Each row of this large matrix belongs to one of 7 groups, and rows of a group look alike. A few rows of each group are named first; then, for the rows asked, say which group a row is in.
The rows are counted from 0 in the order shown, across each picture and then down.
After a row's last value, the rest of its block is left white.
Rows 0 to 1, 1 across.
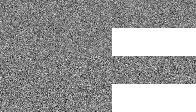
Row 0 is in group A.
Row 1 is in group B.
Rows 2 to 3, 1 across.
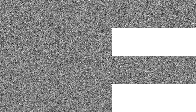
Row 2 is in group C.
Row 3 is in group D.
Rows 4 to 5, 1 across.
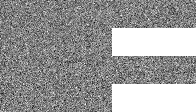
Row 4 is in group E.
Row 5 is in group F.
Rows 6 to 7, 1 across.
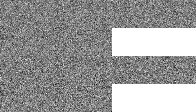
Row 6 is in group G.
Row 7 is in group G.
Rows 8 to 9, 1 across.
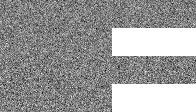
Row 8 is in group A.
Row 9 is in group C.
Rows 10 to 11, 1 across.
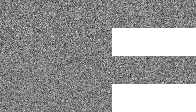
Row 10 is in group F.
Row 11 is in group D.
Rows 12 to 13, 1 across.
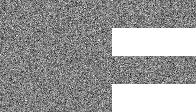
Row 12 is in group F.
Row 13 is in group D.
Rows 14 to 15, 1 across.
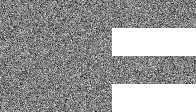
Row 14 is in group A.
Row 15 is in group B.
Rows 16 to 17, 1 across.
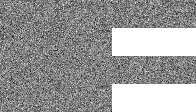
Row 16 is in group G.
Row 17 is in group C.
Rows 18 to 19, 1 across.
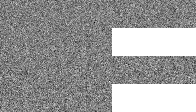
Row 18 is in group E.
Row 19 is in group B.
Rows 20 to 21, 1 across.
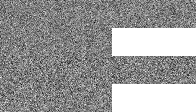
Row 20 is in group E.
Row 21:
A
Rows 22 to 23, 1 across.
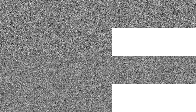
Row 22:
C
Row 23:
F
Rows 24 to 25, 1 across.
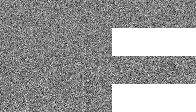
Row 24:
D
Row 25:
E
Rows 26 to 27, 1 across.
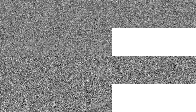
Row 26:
G
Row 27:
E
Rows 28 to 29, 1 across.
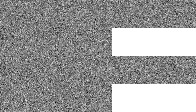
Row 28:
G
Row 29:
E
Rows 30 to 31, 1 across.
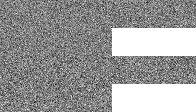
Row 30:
D
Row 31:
A
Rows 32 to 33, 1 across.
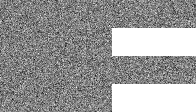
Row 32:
B
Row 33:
G
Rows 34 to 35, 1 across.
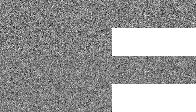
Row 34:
C
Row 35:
C
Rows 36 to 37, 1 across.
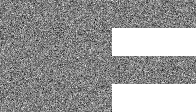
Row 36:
G
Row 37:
C
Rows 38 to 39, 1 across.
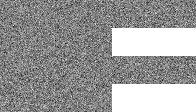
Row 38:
D
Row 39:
A
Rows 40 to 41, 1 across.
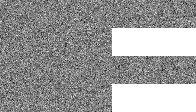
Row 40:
B
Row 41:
C
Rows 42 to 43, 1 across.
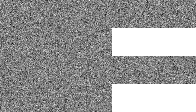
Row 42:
C
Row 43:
B
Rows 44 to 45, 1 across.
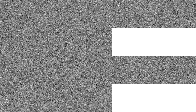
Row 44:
B
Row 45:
A
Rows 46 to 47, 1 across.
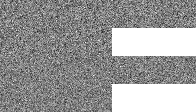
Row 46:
F
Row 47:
D
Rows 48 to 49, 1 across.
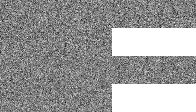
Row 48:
B
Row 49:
C
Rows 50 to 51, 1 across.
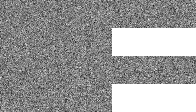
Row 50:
E
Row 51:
B
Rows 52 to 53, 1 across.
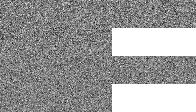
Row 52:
G
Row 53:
D
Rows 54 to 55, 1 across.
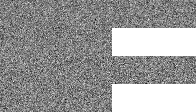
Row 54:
G
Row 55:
D
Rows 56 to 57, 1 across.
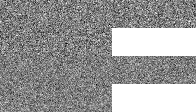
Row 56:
B
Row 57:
A
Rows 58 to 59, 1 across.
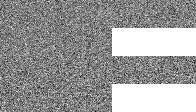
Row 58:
E
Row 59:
B
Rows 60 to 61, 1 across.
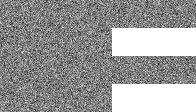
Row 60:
C
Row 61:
A
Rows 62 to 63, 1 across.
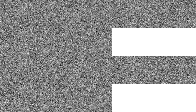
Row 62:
A
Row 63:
A
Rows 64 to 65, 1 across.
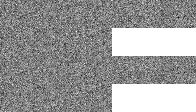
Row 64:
F
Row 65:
F
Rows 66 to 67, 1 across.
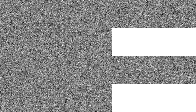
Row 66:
C
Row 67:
B
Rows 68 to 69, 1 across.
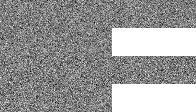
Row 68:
A
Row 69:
A
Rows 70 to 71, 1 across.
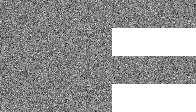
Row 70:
B
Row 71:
B
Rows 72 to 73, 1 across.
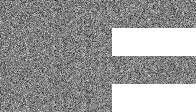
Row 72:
E
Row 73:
E
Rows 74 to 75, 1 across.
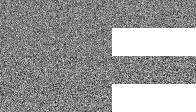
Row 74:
F
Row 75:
G
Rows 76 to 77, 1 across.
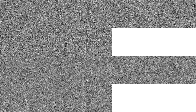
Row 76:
B
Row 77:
E
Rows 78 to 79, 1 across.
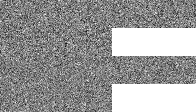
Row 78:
B
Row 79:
E
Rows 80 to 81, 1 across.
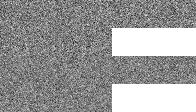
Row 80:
E
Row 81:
A
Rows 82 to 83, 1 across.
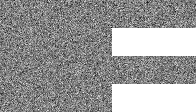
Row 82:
D
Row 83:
F
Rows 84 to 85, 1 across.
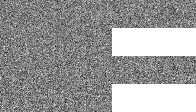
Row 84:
E
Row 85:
B
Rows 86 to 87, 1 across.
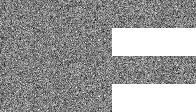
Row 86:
F
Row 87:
F
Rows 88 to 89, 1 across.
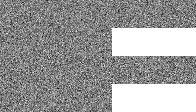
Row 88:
C
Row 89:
D
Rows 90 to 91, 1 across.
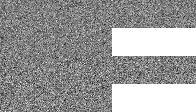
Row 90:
F
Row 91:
F
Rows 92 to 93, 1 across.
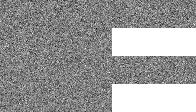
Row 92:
A
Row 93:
D
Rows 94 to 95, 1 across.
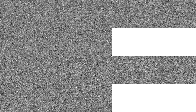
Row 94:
G
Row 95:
F
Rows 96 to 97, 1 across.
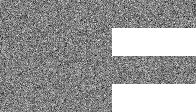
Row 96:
B
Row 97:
F
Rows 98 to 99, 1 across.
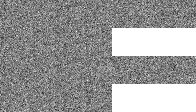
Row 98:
F
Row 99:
E
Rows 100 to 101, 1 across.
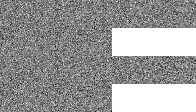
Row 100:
G
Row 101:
G
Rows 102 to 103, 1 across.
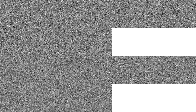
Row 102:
C
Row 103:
D
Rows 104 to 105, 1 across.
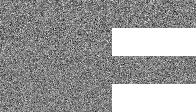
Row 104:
G
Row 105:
D
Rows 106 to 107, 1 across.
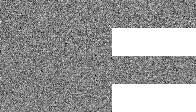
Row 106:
B
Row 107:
G
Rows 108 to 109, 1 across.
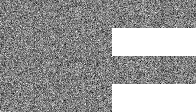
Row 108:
F
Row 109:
F
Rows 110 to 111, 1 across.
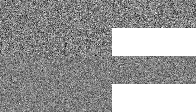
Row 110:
B
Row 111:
D
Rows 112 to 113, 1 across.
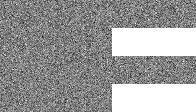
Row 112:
E
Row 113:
D
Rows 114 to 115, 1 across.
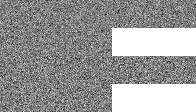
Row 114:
C
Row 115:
D
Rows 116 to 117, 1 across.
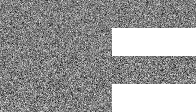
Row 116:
C
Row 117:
A
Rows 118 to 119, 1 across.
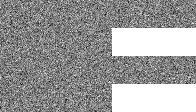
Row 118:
C
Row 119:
B
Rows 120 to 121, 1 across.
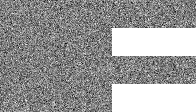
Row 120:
D
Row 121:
E
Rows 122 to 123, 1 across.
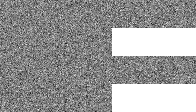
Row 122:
D
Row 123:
B
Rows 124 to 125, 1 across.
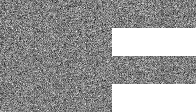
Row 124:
F
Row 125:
F
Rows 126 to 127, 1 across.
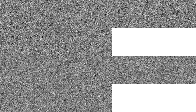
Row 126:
C
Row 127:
F
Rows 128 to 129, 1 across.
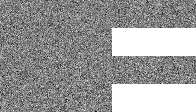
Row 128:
C
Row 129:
B
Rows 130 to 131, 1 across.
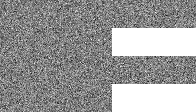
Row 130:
F
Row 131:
D
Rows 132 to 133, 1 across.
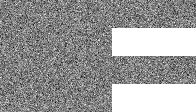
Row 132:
B
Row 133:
A
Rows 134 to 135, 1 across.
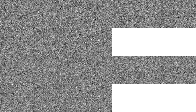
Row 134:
F
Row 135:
F
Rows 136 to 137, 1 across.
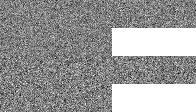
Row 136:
D
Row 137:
F
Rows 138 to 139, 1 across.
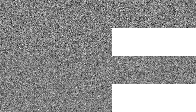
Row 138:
D
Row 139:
F
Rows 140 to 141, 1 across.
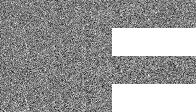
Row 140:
E
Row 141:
E
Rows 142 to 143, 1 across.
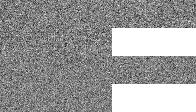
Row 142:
B
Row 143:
D
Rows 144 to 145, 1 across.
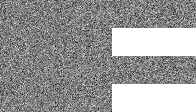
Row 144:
E
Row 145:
G
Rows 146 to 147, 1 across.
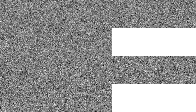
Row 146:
A
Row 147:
B
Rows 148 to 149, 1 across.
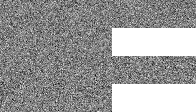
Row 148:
A
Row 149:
G
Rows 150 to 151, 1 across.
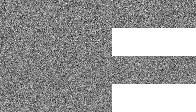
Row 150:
F
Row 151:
A
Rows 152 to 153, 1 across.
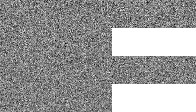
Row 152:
D
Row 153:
D
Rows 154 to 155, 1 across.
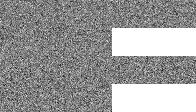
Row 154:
G
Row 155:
C
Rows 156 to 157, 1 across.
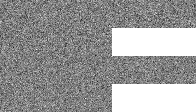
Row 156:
B
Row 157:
F
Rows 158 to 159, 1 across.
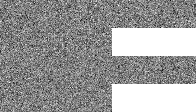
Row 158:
B
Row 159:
C
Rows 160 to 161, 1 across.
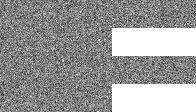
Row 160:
F
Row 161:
G
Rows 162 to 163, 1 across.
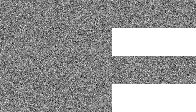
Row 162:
G
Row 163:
A
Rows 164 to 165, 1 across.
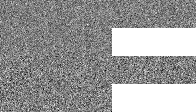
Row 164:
E
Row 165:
C
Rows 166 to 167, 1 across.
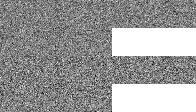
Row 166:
G
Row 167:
G
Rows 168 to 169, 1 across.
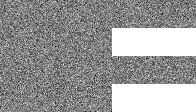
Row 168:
A
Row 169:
G
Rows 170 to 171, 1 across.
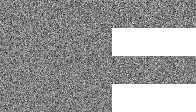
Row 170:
D
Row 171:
D
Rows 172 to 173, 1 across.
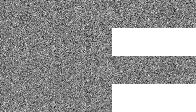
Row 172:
E
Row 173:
E
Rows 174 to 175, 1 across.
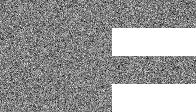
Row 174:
A
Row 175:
C
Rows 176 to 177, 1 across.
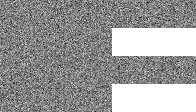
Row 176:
D
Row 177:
C
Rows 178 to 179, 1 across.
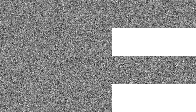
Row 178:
G
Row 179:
D
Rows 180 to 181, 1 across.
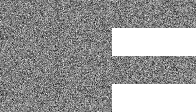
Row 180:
G
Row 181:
G
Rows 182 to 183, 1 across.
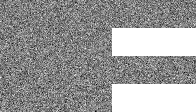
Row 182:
A
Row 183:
B
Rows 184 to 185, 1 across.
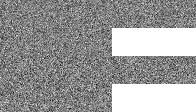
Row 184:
F
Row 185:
A
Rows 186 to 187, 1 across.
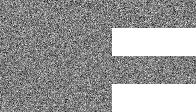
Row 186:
D
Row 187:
B
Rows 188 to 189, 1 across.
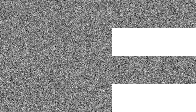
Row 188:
E
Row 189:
C
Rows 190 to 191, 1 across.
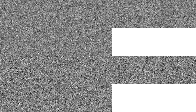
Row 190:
F
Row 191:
C
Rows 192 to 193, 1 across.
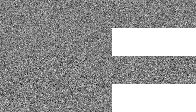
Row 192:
D
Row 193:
A
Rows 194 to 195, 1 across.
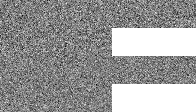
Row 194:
B
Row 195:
A
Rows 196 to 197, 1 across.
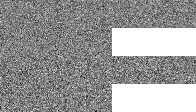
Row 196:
G
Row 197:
B
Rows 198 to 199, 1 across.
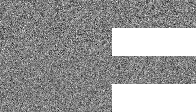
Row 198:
G
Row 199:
C
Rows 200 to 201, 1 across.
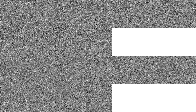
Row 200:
G
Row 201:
E
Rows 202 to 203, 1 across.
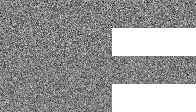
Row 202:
D
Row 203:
A
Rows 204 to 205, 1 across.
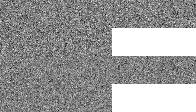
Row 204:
B
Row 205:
C
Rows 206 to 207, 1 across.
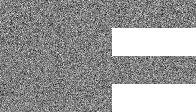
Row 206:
C
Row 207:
G
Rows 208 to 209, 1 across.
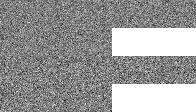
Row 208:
G
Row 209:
F
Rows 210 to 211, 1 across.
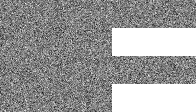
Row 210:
G
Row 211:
E
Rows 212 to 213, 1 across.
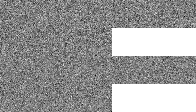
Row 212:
B
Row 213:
G
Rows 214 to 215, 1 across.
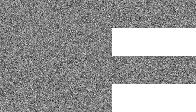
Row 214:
D
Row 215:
A
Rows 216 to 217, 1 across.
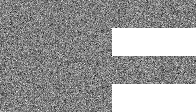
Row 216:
C
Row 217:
F
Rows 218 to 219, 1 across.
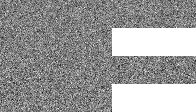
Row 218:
F
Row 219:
C
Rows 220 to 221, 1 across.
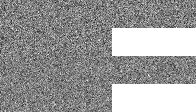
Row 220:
F
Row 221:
E
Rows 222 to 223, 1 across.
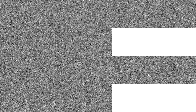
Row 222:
C
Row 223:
E
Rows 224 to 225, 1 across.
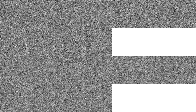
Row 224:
E
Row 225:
F
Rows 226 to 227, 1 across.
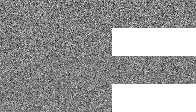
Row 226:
D
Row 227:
C
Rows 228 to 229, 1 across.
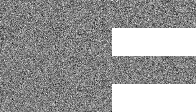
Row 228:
G
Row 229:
G
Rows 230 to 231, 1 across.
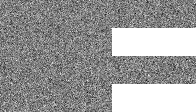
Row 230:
C
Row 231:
E
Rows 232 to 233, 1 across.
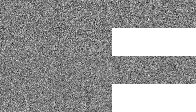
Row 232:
G
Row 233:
E
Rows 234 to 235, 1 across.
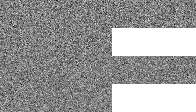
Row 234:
D
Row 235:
A
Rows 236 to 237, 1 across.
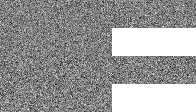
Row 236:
D
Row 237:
A
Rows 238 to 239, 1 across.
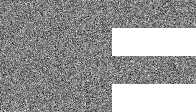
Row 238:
G
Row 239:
E
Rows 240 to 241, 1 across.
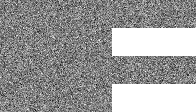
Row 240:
F
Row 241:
A
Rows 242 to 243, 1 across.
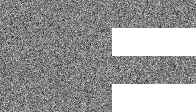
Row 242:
C
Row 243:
E
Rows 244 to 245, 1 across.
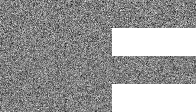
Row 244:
D
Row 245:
B
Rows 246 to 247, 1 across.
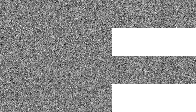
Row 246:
F
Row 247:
C
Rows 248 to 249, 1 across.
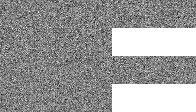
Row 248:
F
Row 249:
D
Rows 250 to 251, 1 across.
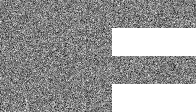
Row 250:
B
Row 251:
E
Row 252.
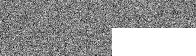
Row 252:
B
